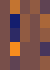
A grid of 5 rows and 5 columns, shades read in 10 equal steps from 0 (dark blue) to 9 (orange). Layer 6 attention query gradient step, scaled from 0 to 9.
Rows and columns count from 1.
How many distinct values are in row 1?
4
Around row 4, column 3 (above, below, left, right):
5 4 9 4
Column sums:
20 20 22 21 21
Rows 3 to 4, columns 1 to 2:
4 1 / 4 9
